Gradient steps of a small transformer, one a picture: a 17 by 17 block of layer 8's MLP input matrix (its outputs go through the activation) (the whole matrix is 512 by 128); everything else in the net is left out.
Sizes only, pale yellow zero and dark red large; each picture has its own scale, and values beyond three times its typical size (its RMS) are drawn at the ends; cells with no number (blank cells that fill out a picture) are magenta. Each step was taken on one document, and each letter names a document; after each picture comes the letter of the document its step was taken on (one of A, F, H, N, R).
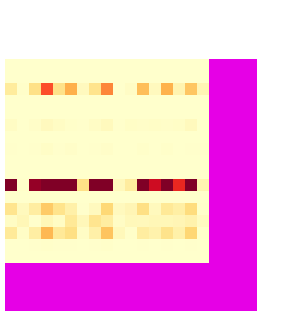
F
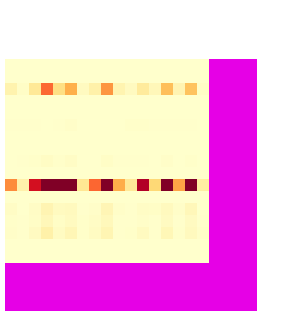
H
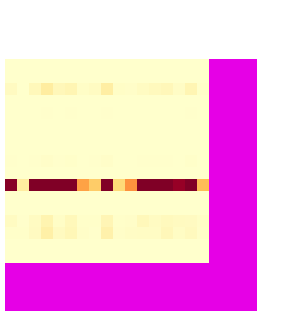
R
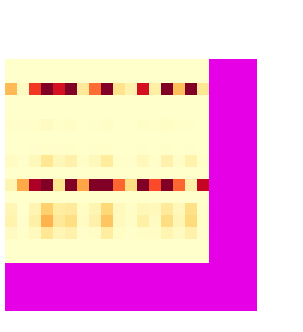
H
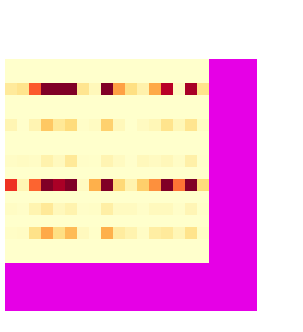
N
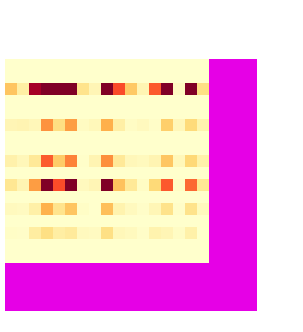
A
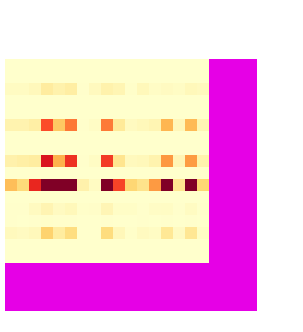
A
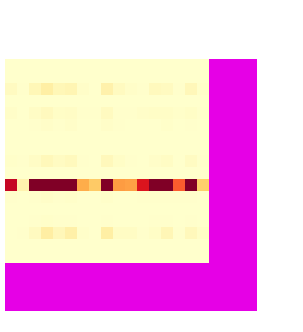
R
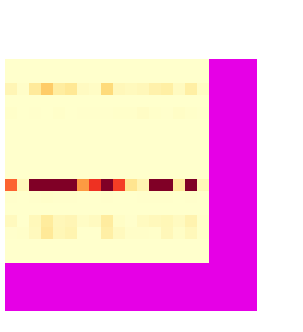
R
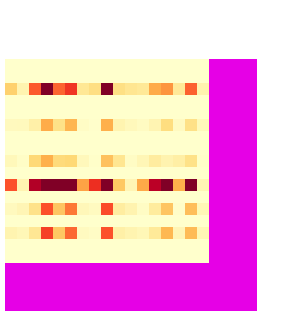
N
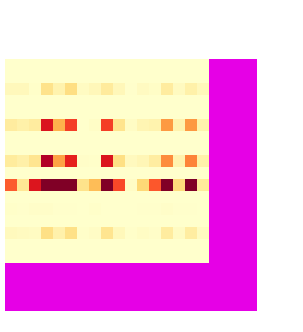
A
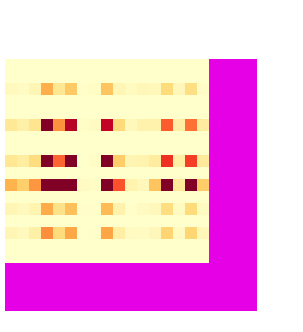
A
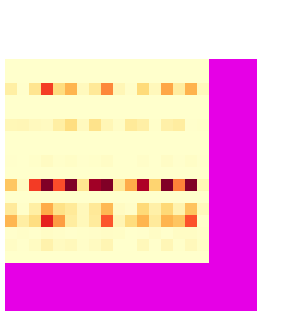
F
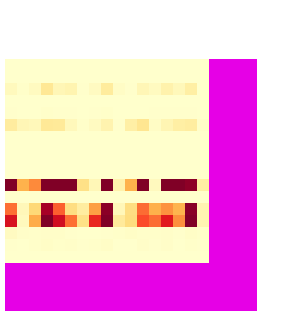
F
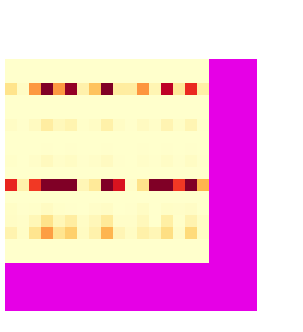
H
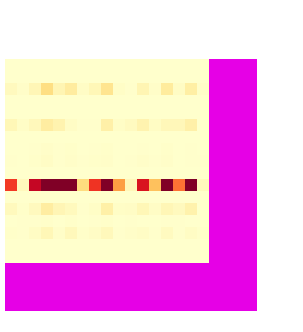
H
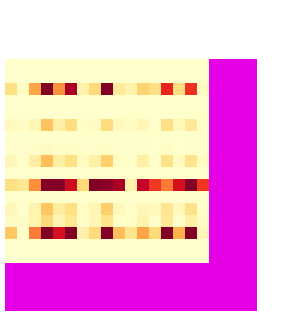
H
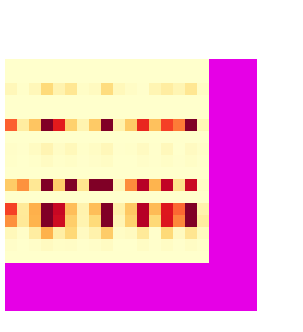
F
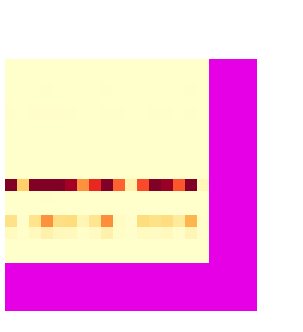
R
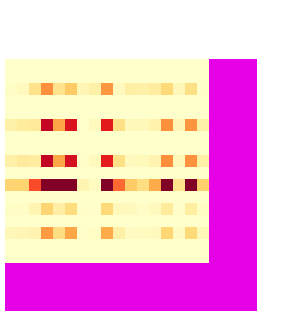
A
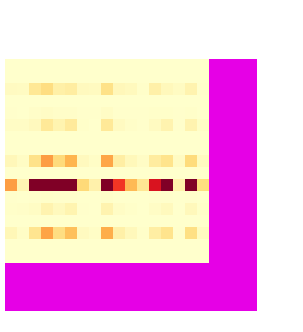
N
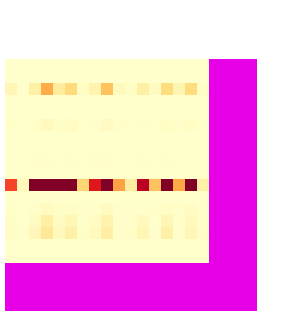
H
